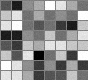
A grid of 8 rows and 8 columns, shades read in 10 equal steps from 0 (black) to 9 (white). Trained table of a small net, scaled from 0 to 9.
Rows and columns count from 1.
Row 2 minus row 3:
-1 -1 0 3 0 3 3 2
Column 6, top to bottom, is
8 5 2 4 8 7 2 3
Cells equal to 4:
10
